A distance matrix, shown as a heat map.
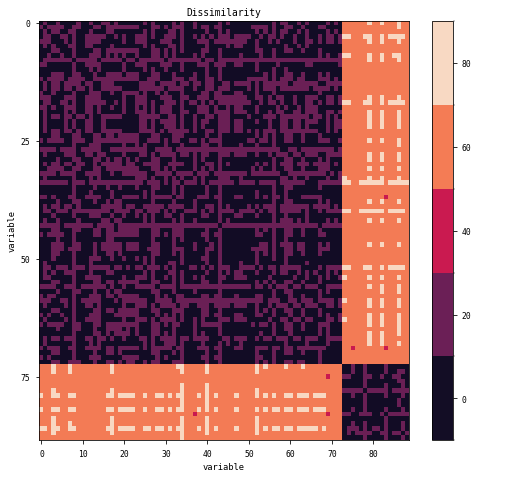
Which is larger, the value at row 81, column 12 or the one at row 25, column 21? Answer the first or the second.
the first
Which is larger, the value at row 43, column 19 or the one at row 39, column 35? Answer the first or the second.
the first
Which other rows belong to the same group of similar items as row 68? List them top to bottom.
0, 1, 2, 3, 4, 5, 6, 7, 8, 9, 10, 11, 12, 13, 14, 15, 16, 17, 18, 19, 20, 21, 22, 23, 24, 25, 26, 27, 28, 29, 30, 31, 32, 33, 34, 35, 36, 37, 38, 39, 40, 41, 42, 43, 44, 45, 46, 47, 48, 49, 50, 51, 52, 53, 54, 55, 56, 57, 58, 59, 60, 61, 62, 63, 64, 65, 66, 67, 69, 70, 71, 72
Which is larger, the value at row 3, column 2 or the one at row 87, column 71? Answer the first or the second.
the second
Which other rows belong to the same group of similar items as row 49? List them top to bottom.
0, 1, 2, 3, 4, 5, 6, 7, 8, 9, 10, 11, 12, 13, 14, 15, 16, 17, 18, 19, 20, 21, 22, 23, 24, 25, 26, 27, 28, 29, 30, 31, 32, 33, 34, 35, 36, 37, 38, 39, 40, 41, 42, 43, 44, 45, 46, 47, 48, 50, 51, 52, 53, 54, 55, 56, 57, 58, 59, 60, 61, 62, 63, 64, 65, 66, 67, 68, 69, 70, 71, 72
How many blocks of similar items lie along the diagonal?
2
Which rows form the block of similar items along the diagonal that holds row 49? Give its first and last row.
0 to 72
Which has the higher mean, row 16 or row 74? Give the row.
74
